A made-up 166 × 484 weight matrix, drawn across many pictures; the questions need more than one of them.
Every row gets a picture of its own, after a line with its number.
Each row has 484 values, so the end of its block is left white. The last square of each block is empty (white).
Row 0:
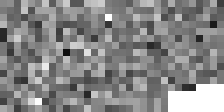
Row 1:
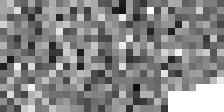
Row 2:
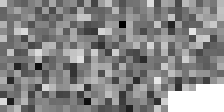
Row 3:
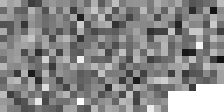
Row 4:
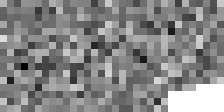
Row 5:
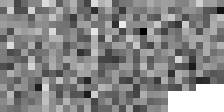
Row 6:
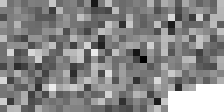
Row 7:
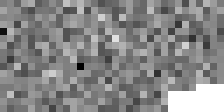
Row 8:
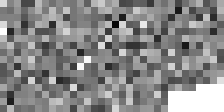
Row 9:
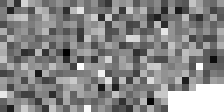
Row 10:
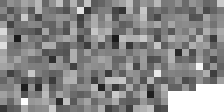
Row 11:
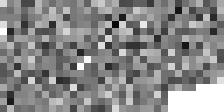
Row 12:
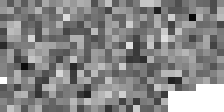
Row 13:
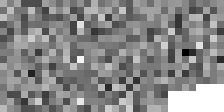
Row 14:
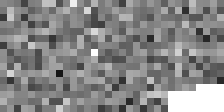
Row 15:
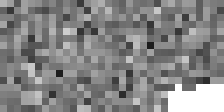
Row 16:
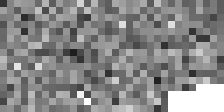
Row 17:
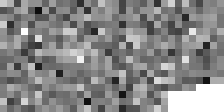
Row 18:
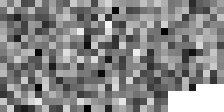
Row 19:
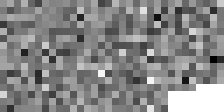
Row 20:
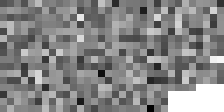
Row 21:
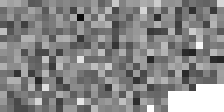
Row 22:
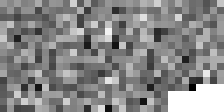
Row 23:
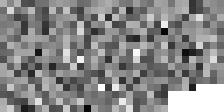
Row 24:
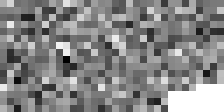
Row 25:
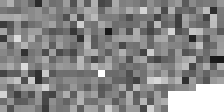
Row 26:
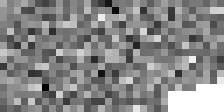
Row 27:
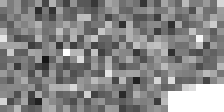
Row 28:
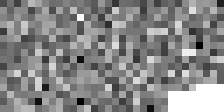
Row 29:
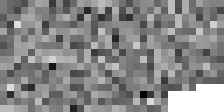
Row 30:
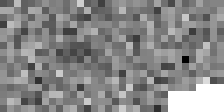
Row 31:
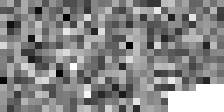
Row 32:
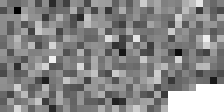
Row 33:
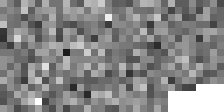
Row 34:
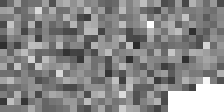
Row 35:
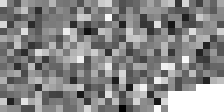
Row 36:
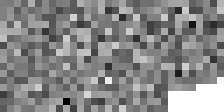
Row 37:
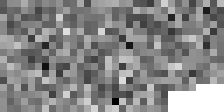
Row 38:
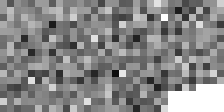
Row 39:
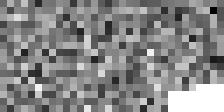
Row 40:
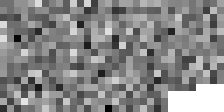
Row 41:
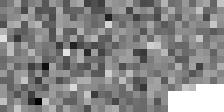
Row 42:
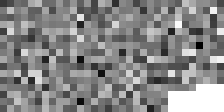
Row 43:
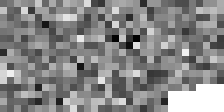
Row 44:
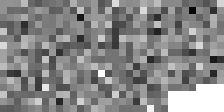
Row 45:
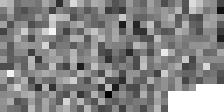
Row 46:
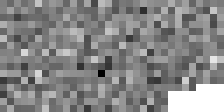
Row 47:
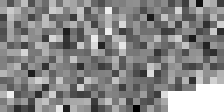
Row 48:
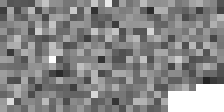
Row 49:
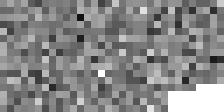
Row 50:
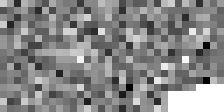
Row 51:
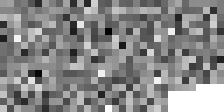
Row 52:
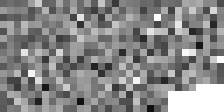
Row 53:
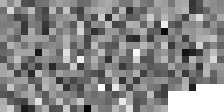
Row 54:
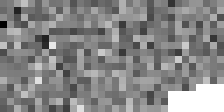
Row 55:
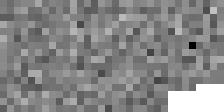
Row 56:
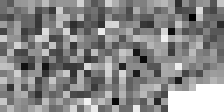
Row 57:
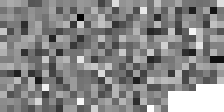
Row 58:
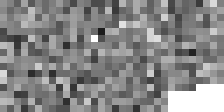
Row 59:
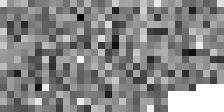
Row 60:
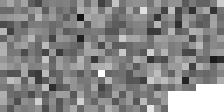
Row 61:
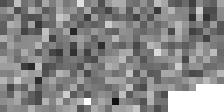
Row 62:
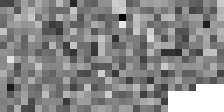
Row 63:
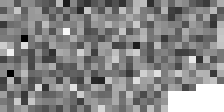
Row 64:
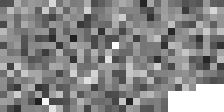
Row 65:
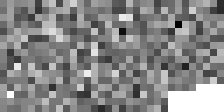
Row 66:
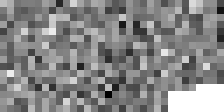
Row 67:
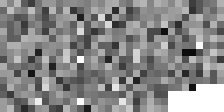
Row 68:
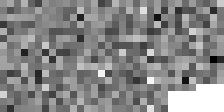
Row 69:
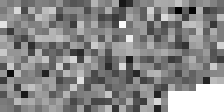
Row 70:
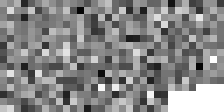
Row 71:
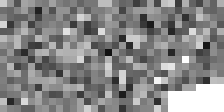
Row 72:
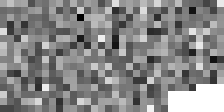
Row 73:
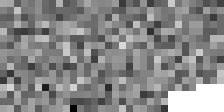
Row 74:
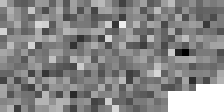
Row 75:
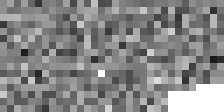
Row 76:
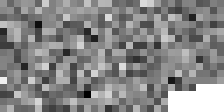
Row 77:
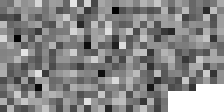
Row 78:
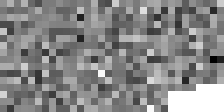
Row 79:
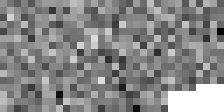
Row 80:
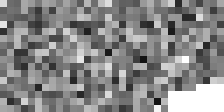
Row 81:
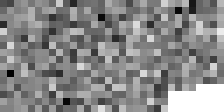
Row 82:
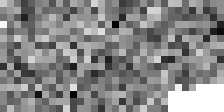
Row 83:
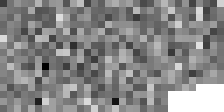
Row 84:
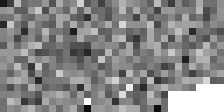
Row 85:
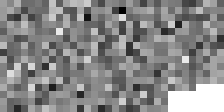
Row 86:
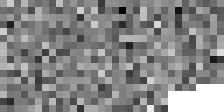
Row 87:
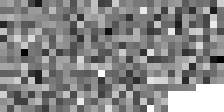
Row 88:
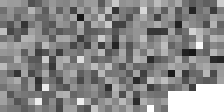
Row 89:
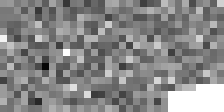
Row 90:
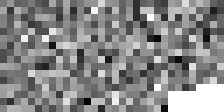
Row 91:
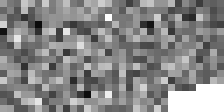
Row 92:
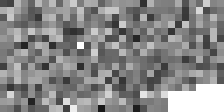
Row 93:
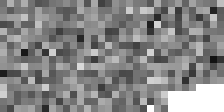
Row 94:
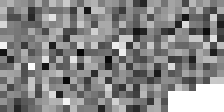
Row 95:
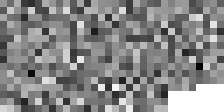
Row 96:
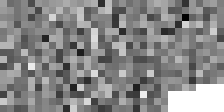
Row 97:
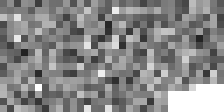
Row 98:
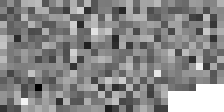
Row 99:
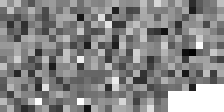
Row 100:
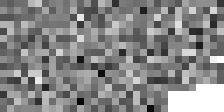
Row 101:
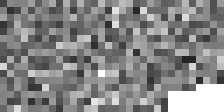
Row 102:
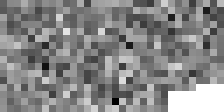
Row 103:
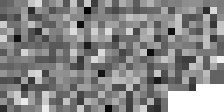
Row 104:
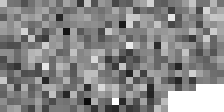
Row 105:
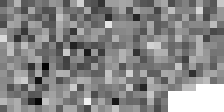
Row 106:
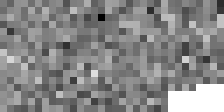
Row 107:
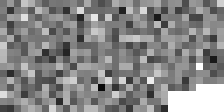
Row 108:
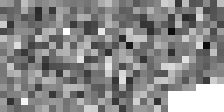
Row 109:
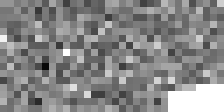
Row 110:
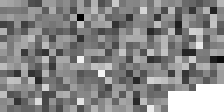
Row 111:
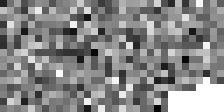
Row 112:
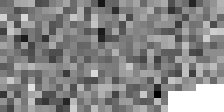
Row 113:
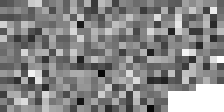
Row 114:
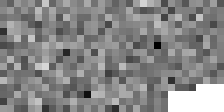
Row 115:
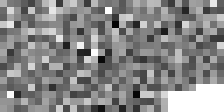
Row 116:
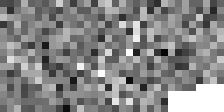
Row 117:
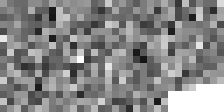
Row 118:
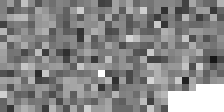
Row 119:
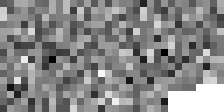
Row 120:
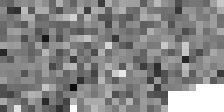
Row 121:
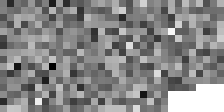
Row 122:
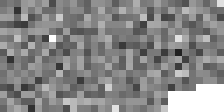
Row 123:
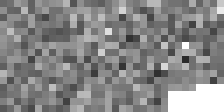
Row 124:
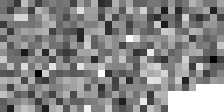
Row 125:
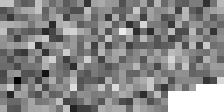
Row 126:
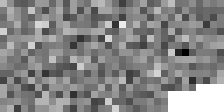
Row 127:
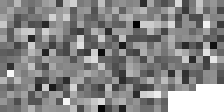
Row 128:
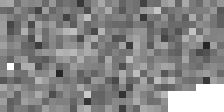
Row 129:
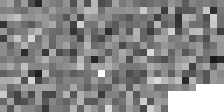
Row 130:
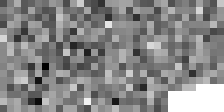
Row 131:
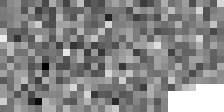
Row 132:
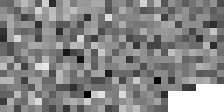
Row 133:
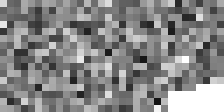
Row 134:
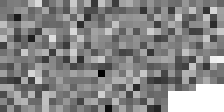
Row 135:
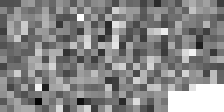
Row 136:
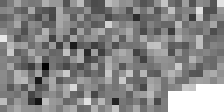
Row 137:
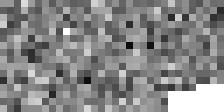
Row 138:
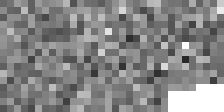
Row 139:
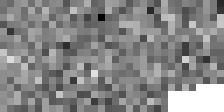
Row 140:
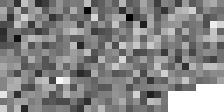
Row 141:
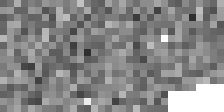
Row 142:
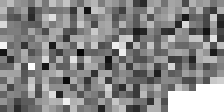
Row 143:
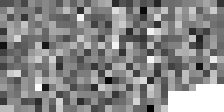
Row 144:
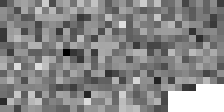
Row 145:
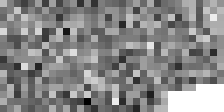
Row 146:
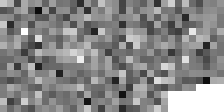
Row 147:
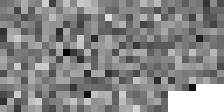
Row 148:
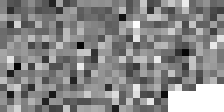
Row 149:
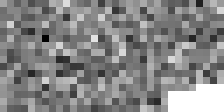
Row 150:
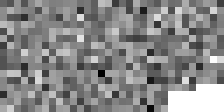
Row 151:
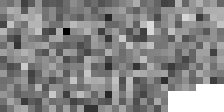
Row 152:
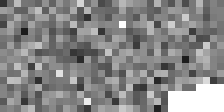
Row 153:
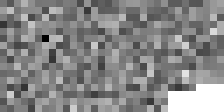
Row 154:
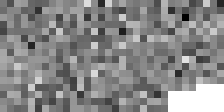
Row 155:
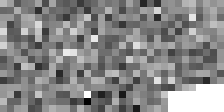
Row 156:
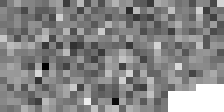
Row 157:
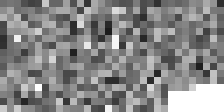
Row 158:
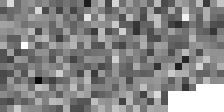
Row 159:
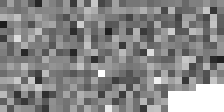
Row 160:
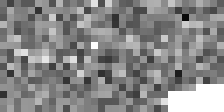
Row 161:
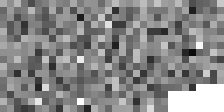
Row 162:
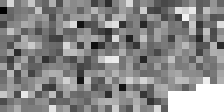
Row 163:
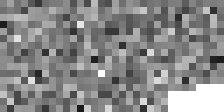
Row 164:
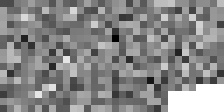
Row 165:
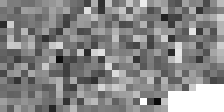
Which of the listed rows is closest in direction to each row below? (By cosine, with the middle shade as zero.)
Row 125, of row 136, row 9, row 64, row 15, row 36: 36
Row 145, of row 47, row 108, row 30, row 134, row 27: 27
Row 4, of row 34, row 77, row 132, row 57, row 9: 77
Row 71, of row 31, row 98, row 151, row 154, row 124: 31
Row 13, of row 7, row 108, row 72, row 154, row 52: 72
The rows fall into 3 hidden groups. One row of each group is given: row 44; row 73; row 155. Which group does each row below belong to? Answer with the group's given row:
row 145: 155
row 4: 155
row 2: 155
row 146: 155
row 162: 73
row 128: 155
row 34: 155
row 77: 44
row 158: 73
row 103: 44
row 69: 73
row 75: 44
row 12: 155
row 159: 44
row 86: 44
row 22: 44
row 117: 155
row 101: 73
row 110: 44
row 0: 155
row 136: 155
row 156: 155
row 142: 73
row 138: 73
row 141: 155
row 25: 44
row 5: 73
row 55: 44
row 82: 73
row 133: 155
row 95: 44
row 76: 155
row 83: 155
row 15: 155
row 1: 73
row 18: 44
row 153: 73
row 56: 155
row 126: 73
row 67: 44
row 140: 73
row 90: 73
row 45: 73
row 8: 73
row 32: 73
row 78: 44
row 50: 155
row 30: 155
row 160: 73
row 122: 73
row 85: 73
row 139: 73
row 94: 73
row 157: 44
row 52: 44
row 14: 73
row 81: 73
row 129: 44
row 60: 44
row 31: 155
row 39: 44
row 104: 155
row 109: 155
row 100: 44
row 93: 44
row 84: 155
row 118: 44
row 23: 44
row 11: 73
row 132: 155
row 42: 44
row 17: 155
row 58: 73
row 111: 155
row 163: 44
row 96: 73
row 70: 44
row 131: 155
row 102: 155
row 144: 155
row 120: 73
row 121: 73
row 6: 155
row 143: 44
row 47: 73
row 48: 73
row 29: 73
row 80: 155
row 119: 73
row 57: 44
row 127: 73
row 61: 155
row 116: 73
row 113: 44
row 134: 44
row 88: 44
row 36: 73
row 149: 73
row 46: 44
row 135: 44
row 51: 44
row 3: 44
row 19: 44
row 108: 155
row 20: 44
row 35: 155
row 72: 44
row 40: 44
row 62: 73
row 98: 44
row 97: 44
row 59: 44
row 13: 44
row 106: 73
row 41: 155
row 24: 73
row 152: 155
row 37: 155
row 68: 44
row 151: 155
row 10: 44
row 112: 73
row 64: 73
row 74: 73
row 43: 73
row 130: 155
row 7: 73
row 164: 73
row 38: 73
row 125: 73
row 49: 44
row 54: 73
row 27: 155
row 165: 73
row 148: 73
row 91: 155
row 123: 73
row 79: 73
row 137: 155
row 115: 73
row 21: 44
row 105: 155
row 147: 155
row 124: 44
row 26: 73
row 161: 44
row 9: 44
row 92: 73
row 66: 73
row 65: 73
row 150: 44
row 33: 155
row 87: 44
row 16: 155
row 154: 73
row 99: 44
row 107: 44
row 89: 155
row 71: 155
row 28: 44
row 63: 73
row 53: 44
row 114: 155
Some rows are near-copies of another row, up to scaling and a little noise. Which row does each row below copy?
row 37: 102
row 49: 60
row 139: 106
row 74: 126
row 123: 138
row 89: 109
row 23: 53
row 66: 45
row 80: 133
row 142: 94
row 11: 8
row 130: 105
